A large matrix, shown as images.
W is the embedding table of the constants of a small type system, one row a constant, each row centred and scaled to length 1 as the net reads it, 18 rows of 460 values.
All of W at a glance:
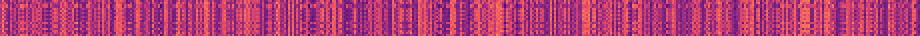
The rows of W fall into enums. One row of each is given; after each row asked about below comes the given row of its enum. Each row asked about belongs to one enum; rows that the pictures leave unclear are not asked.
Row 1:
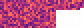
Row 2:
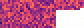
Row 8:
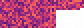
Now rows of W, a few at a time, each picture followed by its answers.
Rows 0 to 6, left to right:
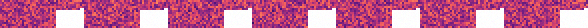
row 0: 8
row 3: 2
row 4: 8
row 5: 1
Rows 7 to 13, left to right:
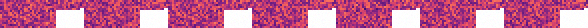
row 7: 1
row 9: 1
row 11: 2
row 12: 8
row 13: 8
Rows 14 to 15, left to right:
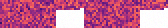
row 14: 2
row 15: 8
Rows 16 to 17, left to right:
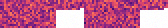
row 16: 1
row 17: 2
